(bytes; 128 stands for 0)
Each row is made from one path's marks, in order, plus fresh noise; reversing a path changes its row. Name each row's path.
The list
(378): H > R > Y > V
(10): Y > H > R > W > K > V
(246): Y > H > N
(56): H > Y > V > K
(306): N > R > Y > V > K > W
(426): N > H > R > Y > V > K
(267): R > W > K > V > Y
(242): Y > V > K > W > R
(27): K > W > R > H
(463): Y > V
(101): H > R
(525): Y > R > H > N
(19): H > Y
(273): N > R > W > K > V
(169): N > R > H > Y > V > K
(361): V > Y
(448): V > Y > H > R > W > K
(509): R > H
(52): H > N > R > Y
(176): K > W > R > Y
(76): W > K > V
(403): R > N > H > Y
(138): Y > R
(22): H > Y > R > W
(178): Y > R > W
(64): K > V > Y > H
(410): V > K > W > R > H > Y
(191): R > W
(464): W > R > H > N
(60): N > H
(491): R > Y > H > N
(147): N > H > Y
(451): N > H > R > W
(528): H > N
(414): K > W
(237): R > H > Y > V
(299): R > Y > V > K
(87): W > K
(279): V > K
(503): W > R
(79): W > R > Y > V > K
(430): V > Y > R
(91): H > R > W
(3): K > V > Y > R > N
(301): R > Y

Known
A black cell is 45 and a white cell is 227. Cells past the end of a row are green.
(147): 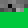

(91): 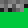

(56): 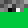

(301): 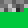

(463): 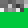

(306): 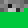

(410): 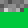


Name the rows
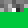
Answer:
(299)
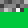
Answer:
(279)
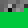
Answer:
(378)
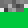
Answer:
(138)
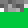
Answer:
(242)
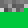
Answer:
(525)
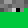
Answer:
(403)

